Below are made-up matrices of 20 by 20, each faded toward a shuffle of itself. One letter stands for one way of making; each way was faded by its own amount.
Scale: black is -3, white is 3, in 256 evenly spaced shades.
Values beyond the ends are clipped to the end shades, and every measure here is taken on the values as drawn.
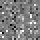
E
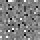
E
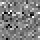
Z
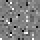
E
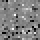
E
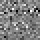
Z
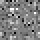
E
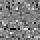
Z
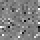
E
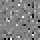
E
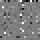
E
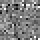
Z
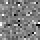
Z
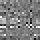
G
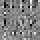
G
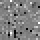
E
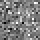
Z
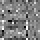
G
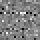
Z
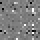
E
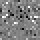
E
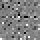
E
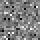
Z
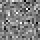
Z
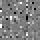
E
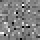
E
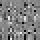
G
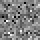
Z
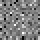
G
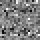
Z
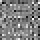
G
